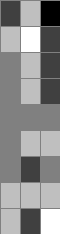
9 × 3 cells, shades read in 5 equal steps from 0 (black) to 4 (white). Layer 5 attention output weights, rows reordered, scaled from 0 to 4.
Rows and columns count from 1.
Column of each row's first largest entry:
2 2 2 2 1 2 1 1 3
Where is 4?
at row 2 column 2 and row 9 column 3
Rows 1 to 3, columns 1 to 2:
1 3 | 3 4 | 2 3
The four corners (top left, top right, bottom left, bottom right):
1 0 3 4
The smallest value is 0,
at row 1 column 3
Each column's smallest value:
1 1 0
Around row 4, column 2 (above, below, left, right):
3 2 2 1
